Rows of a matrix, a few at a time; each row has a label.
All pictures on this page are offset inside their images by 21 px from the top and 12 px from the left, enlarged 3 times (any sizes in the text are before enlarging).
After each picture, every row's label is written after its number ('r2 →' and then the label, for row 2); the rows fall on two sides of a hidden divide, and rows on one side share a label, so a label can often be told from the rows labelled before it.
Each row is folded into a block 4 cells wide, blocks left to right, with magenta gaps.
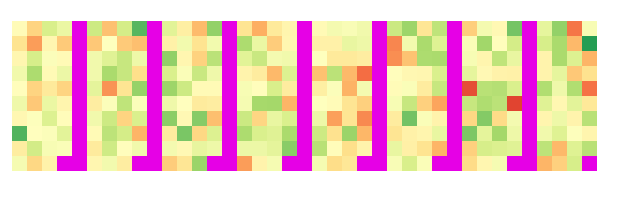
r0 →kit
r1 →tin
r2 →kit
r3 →kit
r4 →kit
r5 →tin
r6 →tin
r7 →kit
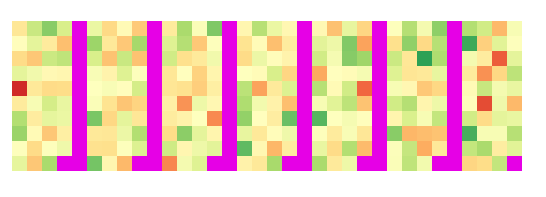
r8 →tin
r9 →kit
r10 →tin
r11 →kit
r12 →kit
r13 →tin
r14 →kit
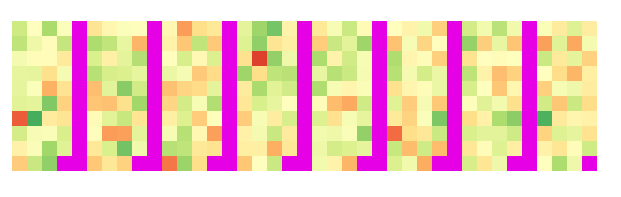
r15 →tin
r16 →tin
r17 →tin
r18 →tin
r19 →kit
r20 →kit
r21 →kit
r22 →kit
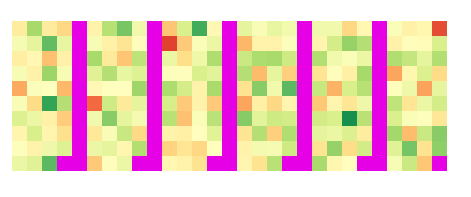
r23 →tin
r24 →tin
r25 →kit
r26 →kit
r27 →kit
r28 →kit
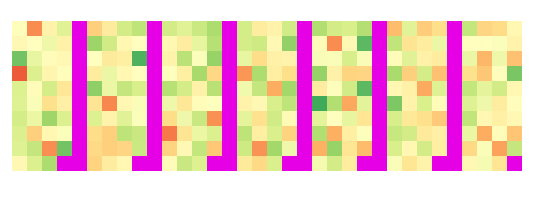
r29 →kit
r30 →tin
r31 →tin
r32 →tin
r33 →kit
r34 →kit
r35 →kit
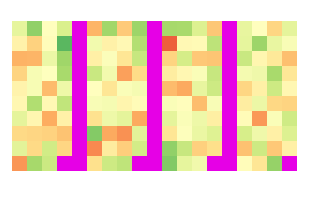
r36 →tin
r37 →tin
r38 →kit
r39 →kit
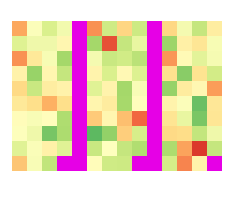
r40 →tin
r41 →tin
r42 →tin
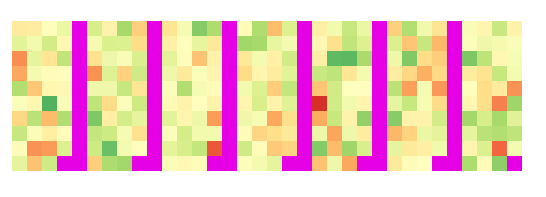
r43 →tin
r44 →kit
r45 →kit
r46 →tin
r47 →tin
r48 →kit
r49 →kit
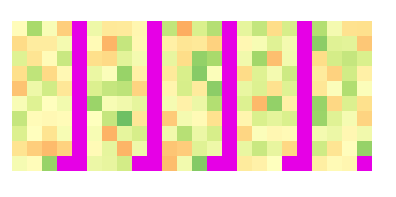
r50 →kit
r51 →kit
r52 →tin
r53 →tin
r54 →kit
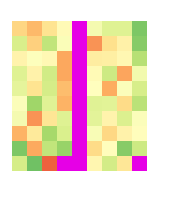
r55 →kit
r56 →tin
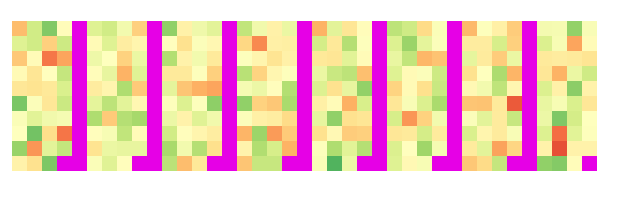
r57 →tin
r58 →kit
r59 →kit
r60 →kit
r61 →tin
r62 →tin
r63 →kit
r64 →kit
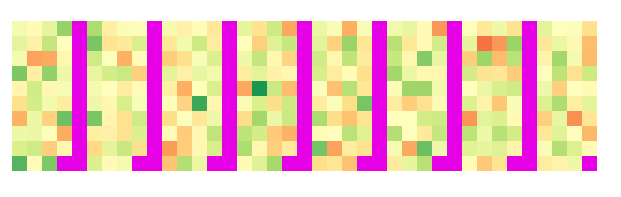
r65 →tin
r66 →kit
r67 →tin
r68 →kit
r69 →kit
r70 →kit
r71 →kit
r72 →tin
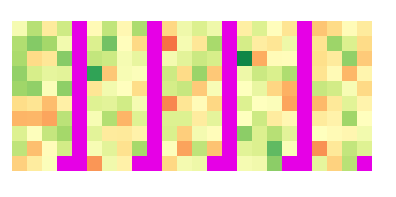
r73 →tin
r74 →tin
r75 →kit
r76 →kit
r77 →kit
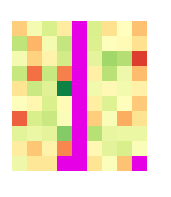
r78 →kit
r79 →kit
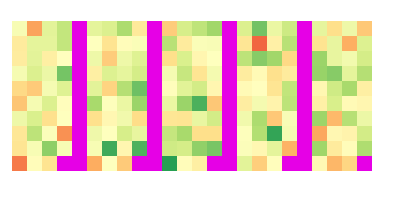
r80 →tin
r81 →tin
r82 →tin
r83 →kit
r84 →kit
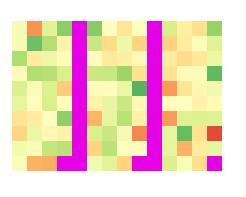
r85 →tin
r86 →tin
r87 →tin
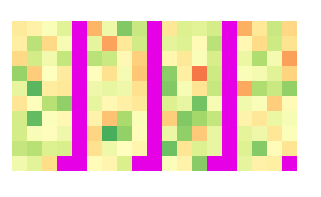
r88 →tin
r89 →kit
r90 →tin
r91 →kit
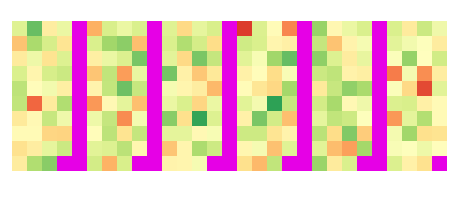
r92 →tin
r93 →tin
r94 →kit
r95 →tin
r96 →kit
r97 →tin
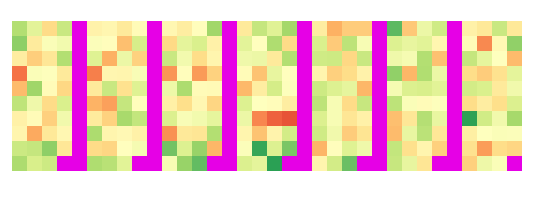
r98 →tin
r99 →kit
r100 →kit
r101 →tin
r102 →kit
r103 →kit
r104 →kit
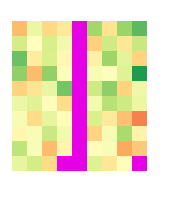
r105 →kit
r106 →tin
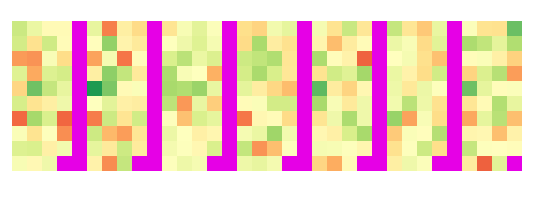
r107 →tin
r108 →tin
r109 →kit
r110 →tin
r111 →kit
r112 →kit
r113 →tin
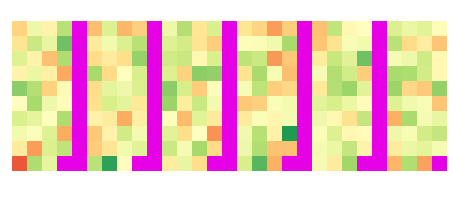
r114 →tin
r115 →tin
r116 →tin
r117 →kit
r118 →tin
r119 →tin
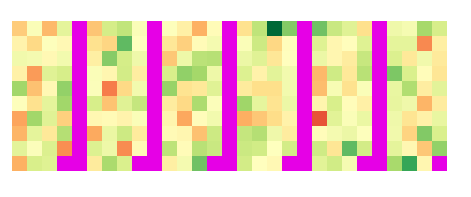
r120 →tin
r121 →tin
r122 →tin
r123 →tin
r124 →tin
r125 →kit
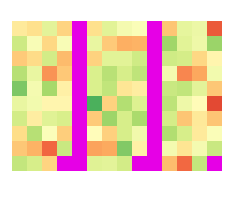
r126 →kit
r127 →tin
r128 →kit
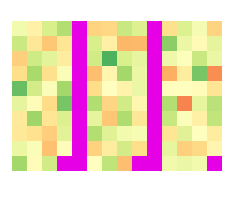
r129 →tin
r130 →kit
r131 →kit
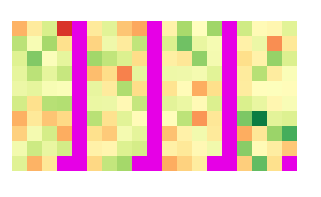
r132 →tin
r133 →kit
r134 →tin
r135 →kit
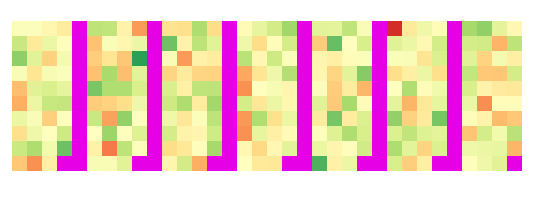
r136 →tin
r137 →kit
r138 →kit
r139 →tin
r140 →tin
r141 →kit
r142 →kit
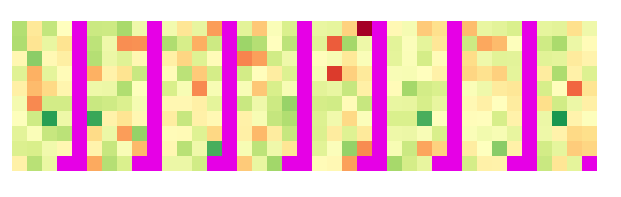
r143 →kit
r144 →kit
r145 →tin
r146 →tin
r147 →kit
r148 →kit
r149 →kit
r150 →tin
